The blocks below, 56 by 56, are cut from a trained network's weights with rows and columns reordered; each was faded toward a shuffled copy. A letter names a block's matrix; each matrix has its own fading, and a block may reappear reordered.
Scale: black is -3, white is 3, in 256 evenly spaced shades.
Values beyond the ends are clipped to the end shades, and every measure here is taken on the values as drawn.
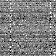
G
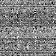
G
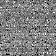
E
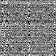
G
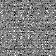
E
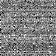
G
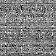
G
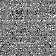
E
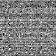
G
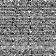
G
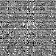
G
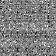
E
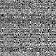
G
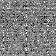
E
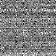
G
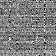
G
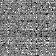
E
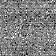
E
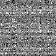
G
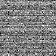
G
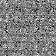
E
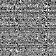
G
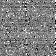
E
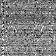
G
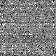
E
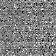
E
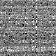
G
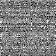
G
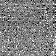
E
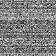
G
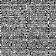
G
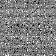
E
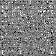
E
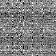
G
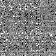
E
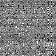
E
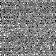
E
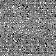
E
